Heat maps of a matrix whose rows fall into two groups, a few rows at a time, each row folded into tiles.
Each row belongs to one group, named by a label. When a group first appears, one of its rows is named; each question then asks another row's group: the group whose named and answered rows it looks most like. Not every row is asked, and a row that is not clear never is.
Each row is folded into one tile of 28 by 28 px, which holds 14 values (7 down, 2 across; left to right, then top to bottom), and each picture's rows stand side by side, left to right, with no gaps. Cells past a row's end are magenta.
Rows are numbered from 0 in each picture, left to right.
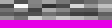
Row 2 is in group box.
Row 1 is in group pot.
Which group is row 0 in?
box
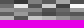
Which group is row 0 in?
box
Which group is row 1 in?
box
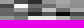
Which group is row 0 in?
box
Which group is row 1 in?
pot
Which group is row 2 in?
pot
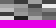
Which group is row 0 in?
box
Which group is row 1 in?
box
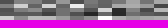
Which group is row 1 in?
box
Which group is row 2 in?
box
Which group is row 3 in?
pot
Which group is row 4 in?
pot
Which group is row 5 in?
pot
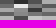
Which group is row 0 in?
box
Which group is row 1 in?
pot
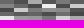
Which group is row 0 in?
pot
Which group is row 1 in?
box
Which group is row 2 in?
box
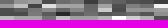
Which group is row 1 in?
box
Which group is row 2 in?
pot
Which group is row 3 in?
pot
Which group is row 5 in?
box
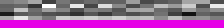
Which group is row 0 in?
pot
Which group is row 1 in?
box
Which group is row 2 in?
box
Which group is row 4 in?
pot
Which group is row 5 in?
box
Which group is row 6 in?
pot
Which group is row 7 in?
box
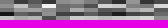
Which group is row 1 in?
box
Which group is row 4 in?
pot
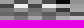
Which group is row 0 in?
box
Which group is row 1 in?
box
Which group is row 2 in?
pot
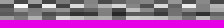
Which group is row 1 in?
box
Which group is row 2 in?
box
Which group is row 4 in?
pot
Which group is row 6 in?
box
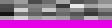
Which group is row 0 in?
pot
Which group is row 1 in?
pot
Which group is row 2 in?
box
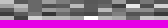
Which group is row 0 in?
box
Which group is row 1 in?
pot
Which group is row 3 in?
pot
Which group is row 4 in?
box
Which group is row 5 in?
box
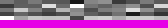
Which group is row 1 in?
box
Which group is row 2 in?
box
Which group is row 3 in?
pot
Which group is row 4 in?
pot
